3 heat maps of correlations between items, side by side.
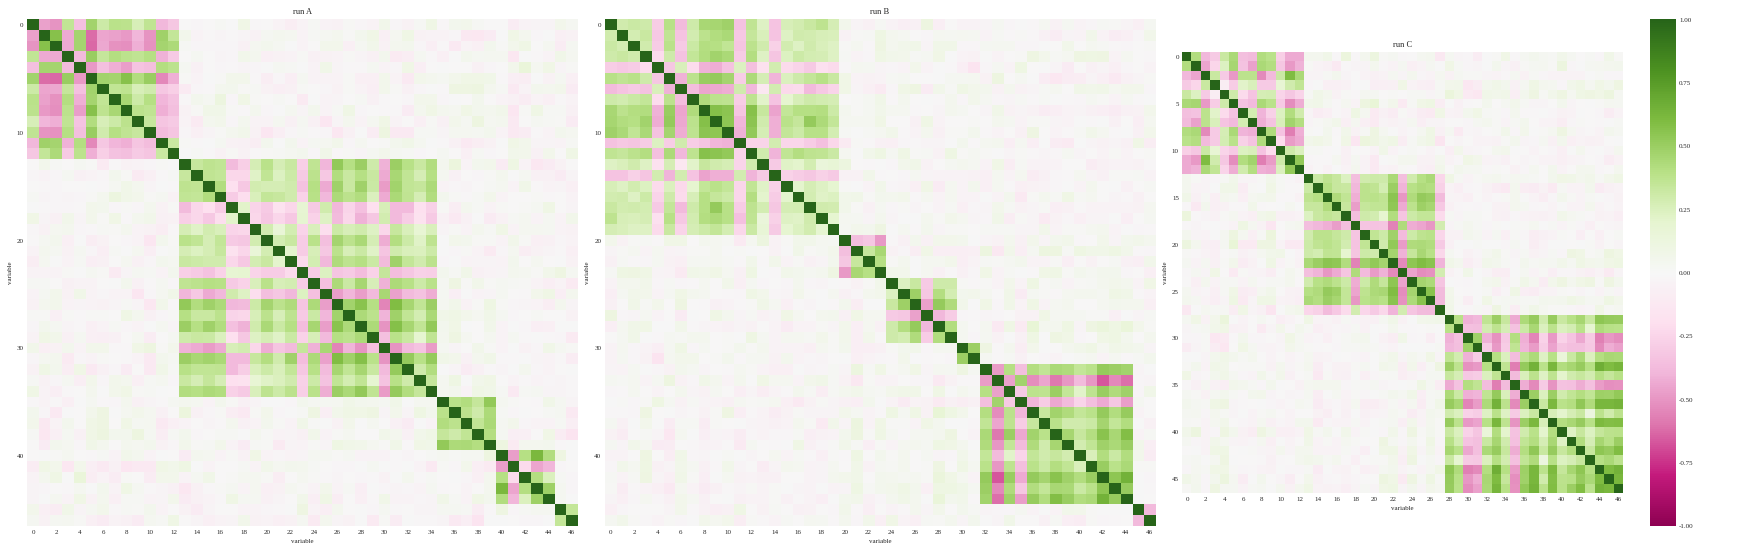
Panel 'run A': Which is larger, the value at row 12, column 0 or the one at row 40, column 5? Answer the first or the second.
the second
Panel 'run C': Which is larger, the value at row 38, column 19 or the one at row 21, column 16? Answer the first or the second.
the second
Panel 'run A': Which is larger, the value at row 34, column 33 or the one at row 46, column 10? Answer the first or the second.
the first
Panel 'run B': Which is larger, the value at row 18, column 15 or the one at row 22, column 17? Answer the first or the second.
the first
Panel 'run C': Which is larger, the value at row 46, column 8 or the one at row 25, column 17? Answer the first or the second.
the second
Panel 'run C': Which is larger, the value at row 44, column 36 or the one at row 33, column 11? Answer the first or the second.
the first
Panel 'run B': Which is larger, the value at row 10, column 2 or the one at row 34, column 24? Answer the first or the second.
the first
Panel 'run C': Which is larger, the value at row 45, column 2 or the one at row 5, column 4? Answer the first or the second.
the second
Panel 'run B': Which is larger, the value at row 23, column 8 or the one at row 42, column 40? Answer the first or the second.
the second
